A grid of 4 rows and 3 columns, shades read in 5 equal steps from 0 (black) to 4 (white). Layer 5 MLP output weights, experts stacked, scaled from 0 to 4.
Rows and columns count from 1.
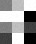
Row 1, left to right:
2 3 4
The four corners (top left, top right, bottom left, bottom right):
2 4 1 0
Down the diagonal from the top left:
2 4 1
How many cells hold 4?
4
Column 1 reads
2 4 2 1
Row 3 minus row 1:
0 0 -3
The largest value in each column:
4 4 4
